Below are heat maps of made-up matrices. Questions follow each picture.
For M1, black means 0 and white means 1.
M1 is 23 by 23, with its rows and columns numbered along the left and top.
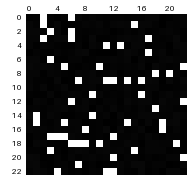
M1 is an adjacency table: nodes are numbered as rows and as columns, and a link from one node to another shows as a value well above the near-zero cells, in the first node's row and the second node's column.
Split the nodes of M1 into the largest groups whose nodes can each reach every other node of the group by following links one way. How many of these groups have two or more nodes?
1
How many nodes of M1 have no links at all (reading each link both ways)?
0
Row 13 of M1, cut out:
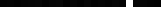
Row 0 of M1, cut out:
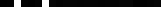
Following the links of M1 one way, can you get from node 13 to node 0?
no
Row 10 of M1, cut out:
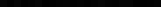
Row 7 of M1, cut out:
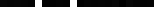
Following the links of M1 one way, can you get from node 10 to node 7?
no
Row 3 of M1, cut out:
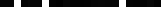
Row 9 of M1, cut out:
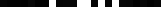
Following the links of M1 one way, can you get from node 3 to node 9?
yes
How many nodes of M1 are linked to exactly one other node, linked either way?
0
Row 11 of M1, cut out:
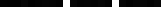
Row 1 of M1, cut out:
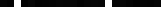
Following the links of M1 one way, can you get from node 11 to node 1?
yes
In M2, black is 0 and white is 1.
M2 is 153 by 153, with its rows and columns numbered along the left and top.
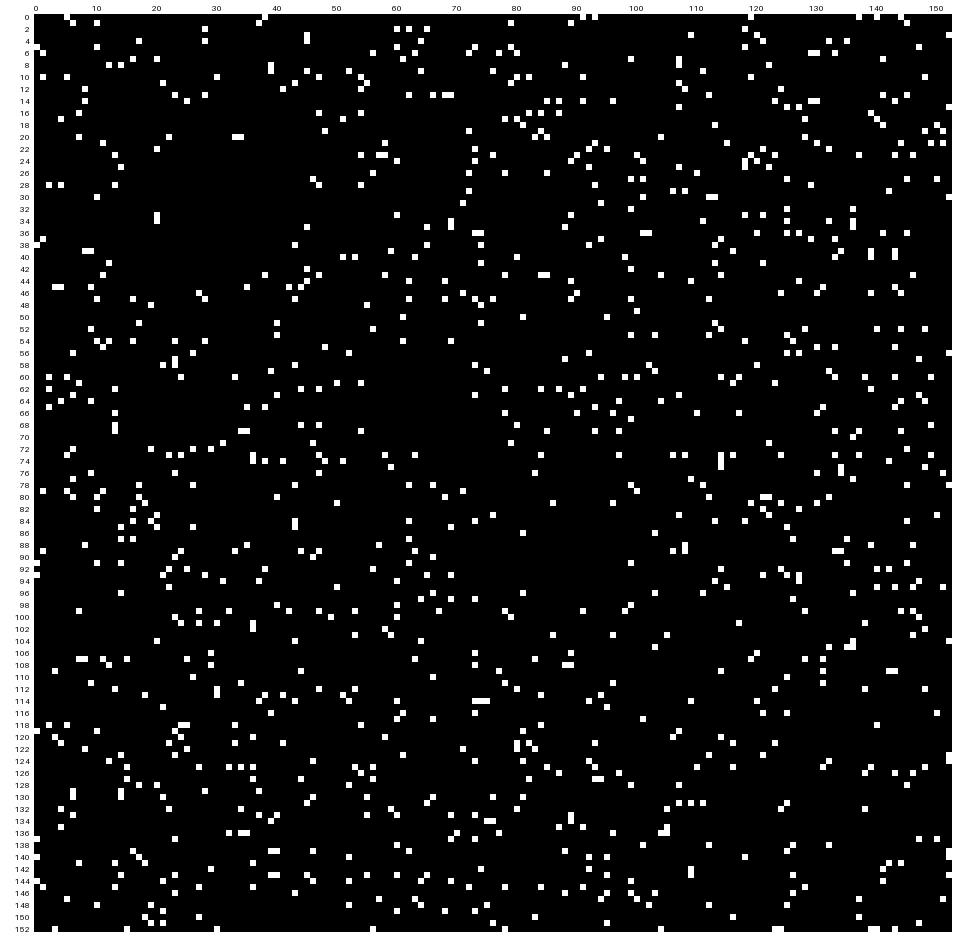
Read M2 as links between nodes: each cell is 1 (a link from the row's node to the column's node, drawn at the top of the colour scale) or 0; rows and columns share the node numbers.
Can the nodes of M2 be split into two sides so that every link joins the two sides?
no
